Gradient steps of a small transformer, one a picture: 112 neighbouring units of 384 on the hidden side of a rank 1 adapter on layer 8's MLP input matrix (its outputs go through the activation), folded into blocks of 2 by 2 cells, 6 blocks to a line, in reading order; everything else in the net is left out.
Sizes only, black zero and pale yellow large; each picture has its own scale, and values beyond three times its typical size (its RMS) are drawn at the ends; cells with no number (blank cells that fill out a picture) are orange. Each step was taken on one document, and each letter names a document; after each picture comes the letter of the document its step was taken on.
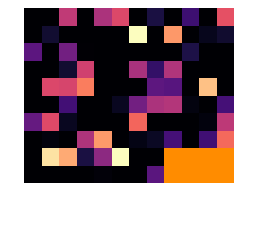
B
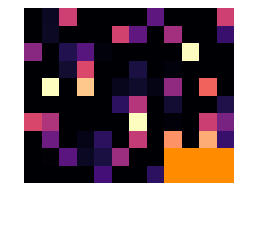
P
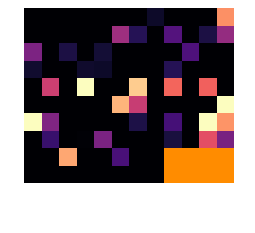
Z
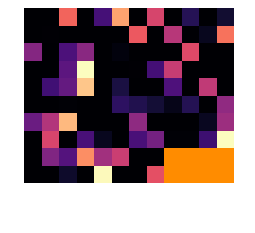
B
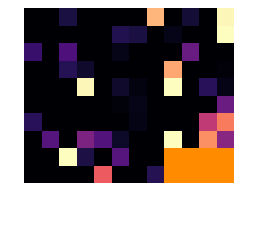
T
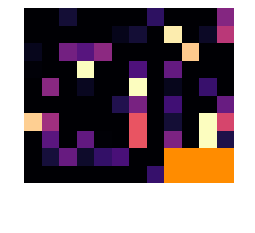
Z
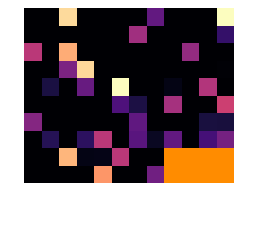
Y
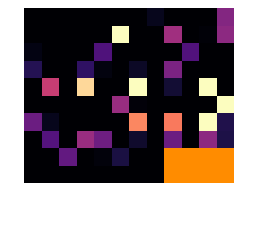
Z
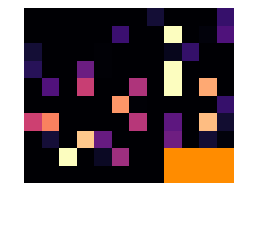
Z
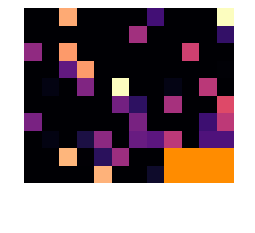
Y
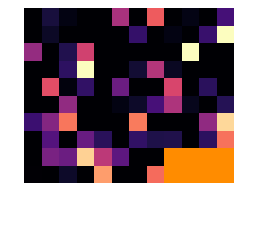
B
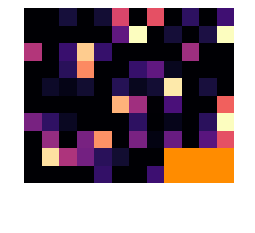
B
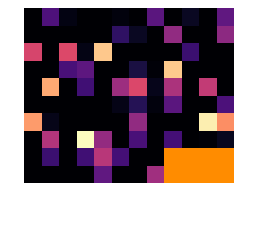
P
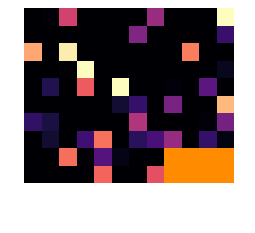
Y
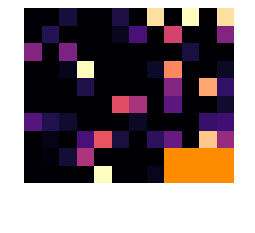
T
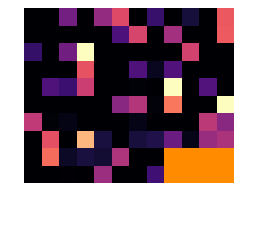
B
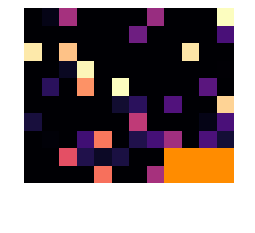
Y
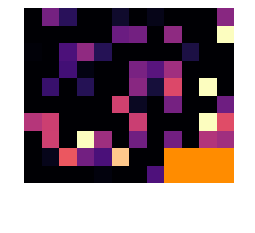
P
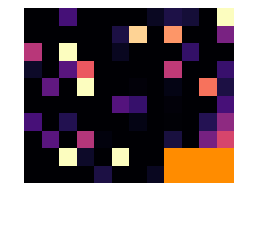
T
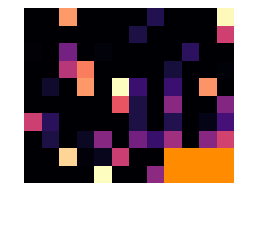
Y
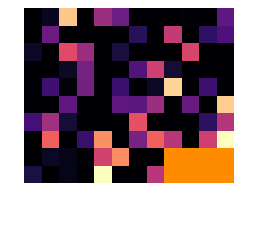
B
